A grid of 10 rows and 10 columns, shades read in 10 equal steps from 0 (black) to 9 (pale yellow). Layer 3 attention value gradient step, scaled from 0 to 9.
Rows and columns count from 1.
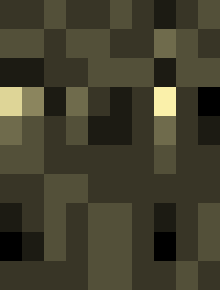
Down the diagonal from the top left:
2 3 2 4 1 2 2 1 2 2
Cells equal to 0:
3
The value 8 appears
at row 4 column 1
